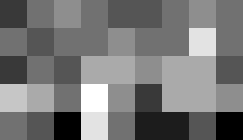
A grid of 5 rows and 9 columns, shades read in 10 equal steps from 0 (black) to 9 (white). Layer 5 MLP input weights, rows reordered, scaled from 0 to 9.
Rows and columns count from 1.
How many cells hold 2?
3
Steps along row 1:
up up down down same up up down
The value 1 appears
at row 5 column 6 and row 5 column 7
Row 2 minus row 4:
-3 -3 0 -5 0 2 -2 2 -1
